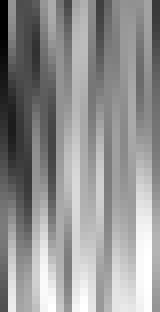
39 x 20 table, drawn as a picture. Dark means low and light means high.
Values rise toward the bottom right. The bottom left is the roughest part. The values follow a bell shape. Streaks run downward.
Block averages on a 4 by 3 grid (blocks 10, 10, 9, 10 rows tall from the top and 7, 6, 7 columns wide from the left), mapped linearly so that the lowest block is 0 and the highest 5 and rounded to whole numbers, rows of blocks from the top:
1 2 2 / 0 3 3 / 1 4 4 / 4 4 5
